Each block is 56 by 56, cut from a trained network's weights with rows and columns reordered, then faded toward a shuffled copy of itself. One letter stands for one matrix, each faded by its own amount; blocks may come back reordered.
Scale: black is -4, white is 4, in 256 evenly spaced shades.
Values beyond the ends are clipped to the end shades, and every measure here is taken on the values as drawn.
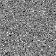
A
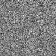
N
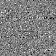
A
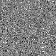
A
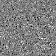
A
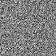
N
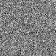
N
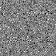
A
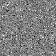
A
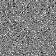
A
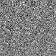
N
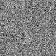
N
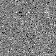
A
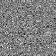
N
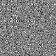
A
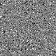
A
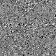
A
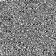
N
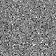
A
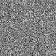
N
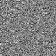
N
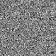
N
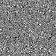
A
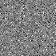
A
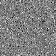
A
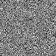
N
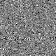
A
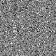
A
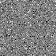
A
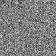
N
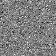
A
